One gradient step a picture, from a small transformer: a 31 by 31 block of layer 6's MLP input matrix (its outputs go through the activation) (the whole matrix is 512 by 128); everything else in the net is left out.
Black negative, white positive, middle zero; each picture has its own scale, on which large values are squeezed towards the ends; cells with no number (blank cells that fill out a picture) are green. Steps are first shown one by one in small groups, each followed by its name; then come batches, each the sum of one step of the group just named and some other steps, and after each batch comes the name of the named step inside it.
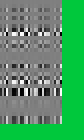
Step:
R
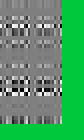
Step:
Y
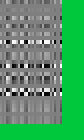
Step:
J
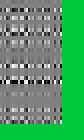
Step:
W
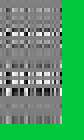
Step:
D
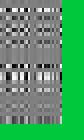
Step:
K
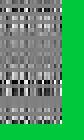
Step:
W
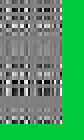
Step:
W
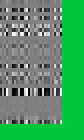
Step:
R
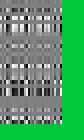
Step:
W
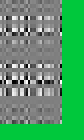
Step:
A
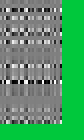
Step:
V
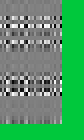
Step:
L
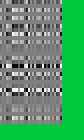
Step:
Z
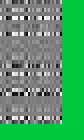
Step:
Z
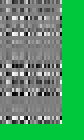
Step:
Z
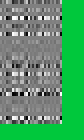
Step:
Z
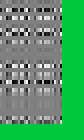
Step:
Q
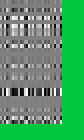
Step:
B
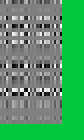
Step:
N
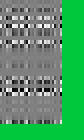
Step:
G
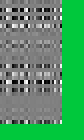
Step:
Q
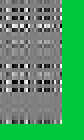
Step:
G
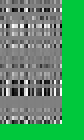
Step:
B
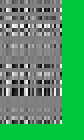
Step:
B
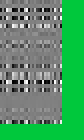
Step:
Q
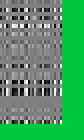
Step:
B
